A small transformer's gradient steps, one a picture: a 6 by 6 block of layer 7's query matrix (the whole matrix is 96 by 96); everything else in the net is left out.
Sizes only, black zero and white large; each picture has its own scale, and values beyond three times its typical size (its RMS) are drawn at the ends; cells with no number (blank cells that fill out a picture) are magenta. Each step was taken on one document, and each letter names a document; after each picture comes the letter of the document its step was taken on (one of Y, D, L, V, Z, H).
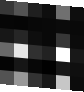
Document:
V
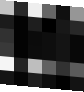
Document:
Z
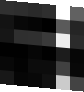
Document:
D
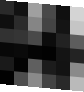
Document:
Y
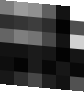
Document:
D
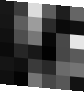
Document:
D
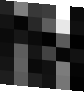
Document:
V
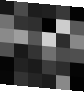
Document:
Y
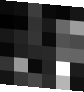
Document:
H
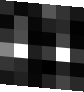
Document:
V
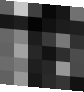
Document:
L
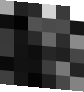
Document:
H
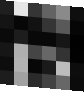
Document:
V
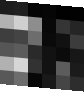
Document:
L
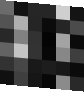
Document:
L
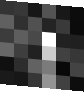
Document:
Y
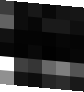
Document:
Z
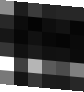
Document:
Z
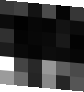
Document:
Z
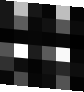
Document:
V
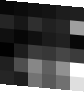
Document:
H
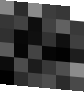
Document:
H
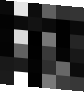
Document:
V
